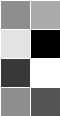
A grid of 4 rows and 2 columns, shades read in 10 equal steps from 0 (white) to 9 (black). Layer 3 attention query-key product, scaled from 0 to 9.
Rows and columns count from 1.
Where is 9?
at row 2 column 2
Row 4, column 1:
4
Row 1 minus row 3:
-3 3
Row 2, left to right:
1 9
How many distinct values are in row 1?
2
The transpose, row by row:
4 1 7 4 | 3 9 0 6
